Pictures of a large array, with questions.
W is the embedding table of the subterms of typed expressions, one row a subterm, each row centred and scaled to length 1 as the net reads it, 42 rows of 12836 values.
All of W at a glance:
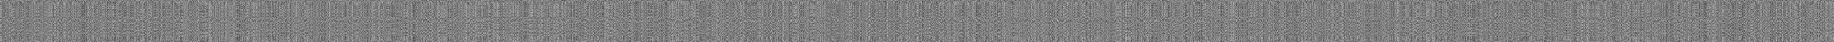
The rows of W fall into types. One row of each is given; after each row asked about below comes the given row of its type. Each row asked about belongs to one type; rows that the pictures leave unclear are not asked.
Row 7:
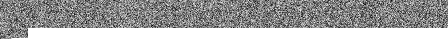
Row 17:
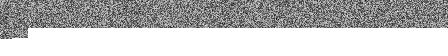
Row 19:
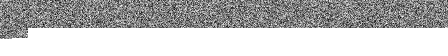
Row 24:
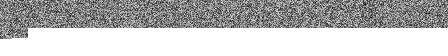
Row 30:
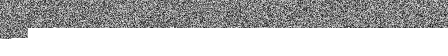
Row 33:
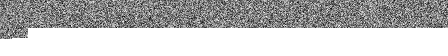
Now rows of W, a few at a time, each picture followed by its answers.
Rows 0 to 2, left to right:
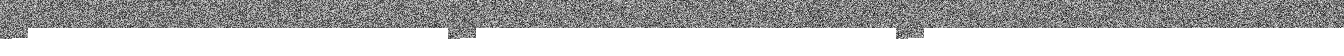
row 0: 19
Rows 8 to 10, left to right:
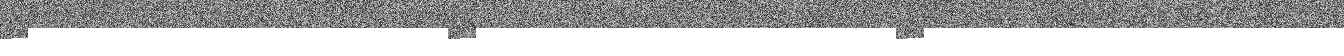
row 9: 17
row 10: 24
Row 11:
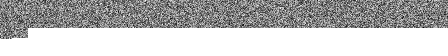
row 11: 30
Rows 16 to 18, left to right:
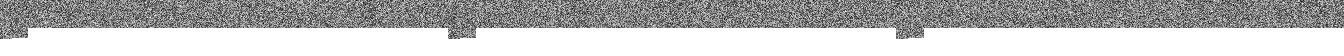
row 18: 33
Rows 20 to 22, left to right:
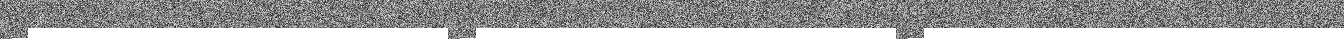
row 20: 7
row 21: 7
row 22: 30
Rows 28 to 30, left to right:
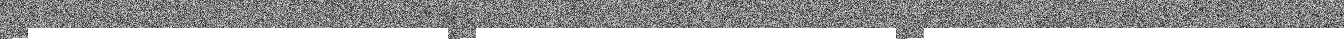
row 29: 17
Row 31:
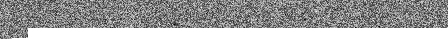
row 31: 24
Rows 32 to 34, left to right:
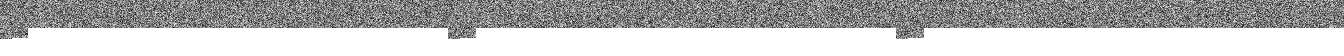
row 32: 33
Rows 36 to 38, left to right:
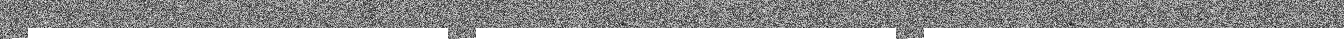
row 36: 24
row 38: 24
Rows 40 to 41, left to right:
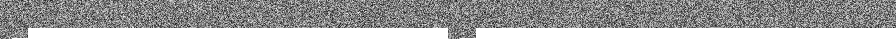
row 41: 30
